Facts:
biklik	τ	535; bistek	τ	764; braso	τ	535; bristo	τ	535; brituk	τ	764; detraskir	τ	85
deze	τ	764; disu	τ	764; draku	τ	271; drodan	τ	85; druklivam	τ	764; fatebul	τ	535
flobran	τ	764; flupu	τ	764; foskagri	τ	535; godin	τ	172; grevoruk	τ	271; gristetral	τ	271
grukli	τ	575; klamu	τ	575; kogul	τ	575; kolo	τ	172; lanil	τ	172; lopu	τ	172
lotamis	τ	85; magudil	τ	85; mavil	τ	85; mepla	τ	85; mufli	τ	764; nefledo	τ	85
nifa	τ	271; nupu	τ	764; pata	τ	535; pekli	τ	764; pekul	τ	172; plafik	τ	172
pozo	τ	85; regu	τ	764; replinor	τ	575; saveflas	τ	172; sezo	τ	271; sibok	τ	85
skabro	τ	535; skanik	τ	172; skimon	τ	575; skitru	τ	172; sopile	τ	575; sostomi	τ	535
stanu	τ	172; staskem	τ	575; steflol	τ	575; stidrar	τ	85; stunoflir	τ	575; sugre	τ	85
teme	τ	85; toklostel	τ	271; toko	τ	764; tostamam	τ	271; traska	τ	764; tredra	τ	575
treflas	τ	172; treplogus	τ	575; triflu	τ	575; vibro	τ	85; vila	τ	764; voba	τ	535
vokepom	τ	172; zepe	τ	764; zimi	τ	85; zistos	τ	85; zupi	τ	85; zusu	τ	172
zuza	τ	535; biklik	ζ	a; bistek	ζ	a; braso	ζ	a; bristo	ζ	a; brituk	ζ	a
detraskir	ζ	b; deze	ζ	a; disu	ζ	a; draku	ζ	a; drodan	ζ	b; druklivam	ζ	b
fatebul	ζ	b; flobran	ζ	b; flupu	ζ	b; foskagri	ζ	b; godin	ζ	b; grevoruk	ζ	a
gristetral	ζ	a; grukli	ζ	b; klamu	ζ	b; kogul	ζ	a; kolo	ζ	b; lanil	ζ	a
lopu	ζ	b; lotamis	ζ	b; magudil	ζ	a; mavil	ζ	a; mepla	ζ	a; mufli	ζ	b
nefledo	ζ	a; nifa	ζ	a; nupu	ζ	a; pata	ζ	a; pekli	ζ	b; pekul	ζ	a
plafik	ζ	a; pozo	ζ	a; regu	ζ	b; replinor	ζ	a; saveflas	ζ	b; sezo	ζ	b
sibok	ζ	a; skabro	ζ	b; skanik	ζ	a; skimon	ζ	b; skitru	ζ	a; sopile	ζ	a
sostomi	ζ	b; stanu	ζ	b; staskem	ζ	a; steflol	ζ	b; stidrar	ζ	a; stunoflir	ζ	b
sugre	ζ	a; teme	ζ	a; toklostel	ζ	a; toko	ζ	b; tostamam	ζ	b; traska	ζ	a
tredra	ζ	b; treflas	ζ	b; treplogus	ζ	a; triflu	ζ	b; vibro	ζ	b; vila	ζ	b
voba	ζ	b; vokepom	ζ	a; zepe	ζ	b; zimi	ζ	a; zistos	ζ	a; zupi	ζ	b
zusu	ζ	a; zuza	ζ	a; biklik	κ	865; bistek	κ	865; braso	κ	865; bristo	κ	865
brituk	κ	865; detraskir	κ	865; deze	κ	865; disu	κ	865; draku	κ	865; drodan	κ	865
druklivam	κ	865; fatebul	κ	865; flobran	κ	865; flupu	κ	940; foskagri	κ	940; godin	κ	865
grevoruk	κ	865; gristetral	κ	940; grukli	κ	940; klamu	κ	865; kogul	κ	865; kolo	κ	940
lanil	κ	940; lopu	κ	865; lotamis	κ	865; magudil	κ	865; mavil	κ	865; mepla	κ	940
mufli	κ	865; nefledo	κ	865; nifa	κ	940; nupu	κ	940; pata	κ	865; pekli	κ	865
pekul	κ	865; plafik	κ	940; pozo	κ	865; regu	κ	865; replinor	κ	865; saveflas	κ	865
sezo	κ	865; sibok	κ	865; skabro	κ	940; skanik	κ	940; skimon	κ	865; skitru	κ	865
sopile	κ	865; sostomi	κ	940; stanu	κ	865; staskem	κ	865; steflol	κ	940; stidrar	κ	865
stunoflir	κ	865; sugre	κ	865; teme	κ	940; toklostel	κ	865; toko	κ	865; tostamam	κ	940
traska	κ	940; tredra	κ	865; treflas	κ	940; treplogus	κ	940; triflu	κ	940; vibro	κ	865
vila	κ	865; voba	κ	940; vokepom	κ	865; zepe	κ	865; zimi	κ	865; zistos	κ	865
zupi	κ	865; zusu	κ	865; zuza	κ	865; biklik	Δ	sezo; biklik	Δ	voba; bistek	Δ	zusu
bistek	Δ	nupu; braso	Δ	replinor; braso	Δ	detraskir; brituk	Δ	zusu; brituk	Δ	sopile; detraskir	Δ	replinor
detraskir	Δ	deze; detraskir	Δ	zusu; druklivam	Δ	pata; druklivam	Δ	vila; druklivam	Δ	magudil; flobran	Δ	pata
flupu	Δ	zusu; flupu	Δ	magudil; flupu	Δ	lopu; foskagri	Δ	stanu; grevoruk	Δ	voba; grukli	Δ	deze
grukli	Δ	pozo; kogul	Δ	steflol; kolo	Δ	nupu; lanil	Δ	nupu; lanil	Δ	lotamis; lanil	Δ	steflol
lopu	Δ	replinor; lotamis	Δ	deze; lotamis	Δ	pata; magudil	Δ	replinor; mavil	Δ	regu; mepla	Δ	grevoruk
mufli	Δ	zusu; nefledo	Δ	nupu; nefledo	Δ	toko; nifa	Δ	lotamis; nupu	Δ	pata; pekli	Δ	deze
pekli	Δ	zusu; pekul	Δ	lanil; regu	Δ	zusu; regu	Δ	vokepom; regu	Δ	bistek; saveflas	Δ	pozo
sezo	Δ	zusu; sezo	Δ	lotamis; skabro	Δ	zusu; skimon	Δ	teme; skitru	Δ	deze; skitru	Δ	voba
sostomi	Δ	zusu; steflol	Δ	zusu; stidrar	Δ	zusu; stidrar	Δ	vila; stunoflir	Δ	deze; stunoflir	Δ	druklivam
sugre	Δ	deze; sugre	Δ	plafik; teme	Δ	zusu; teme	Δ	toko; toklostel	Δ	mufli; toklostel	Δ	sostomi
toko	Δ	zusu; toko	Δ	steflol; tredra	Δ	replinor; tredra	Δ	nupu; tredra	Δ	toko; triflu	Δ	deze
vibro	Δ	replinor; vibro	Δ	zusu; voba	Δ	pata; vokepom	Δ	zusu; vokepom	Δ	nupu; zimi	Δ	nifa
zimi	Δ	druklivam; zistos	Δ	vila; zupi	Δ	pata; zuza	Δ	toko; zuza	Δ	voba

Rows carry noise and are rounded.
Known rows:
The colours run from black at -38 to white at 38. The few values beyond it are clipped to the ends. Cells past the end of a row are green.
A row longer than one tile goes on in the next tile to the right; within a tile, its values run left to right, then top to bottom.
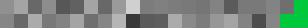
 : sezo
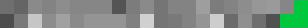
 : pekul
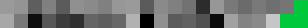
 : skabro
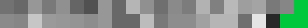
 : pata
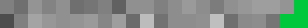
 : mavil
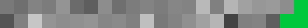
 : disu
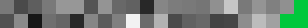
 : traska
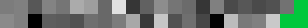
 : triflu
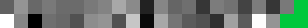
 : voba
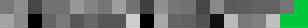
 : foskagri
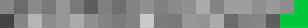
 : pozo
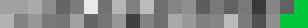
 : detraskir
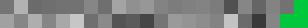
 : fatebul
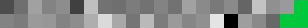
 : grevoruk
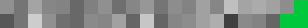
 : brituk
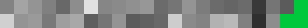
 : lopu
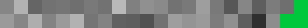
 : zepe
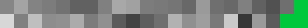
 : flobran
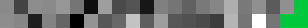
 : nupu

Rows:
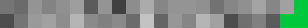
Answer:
zistos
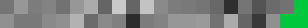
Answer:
stunoflir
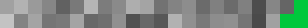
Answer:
vibro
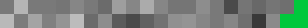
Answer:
skimon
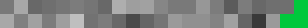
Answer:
klamu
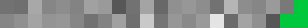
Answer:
braso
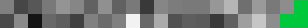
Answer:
gristetral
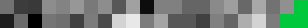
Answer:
nifa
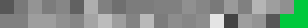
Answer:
biklik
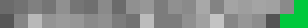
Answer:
bristo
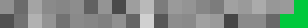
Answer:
stidrar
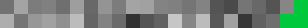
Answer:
druklivam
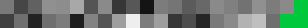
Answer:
lanil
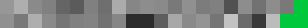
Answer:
regu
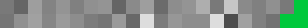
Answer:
replinor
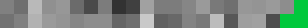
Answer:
nefledo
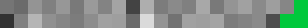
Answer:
deze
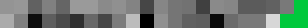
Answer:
flupu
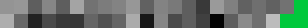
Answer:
steflol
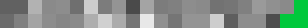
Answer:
skitru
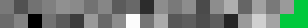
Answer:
mepla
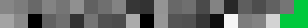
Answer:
kolo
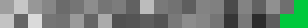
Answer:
toko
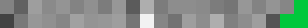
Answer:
sugre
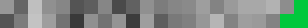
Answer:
bistek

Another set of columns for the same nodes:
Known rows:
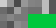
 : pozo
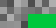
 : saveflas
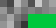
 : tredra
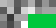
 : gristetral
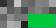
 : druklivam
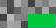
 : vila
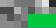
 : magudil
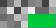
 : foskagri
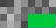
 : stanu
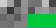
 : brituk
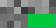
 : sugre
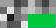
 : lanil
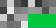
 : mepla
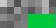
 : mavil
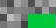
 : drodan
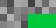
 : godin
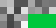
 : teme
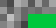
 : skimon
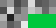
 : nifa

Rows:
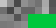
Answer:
disu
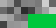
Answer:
grevoruk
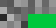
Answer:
pekli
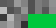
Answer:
mufli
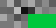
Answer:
skitru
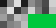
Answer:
voba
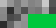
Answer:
pata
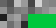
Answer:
detraskir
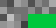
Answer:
zepe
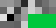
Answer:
nupu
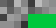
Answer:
vibro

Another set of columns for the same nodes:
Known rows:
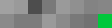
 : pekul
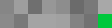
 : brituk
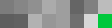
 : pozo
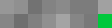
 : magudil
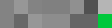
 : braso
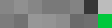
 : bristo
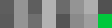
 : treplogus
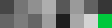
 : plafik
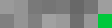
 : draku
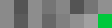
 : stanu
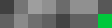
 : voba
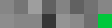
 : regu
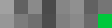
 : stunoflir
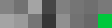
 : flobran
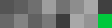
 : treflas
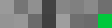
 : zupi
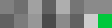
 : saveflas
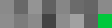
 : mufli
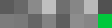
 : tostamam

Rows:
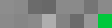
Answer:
skitru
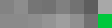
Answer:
bistek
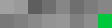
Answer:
vokepom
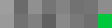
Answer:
sezo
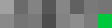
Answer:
lopu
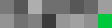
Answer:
vila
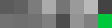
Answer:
steflol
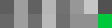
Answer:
teme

